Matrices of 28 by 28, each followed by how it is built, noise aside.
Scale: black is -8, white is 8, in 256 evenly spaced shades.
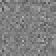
low rank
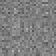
low rank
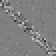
banded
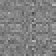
low rank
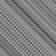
Toeplitz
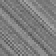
Toeplitz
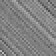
Toeplitz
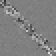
banded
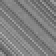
Toeplitz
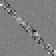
banded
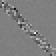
banded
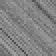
Toeplitz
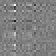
low rank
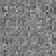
low rank
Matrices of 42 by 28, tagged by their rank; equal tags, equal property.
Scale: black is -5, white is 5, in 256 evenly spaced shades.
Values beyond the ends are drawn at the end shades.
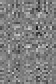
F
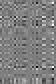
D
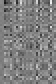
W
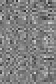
F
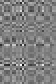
D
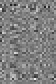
F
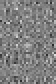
F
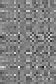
W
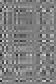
D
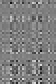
D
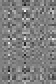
W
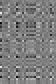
D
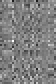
F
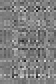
W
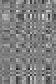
D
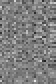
F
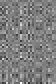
W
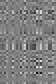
D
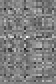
W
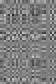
D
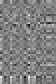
W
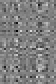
W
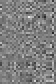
F
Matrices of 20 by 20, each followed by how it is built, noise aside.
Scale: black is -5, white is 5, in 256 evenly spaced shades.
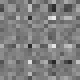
low rank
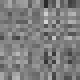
low rank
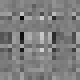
low rank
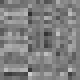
low rank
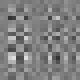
low rank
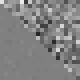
upper triangular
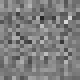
low rank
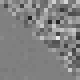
upper triangular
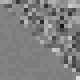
upper triangular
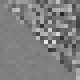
upper triangular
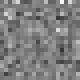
low rank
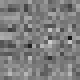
low rank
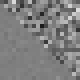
upper triangular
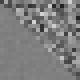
upper triangular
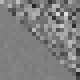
upper triangular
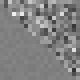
upper triangular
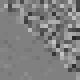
upper triangular
